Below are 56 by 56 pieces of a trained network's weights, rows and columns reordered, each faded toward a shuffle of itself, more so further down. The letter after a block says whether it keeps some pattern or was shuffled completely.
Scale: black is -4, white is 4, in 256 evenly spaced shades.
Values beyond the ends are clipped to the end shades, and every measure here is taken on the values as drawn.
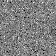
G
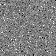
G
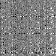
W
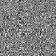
W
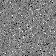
G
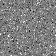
G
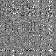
W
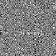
W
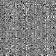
W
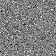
G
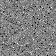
G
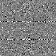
W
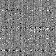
W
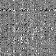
W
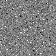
G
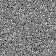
G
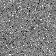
G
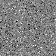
G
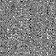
W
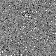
G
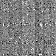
W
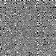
W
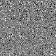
W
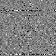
W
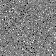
G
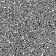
G
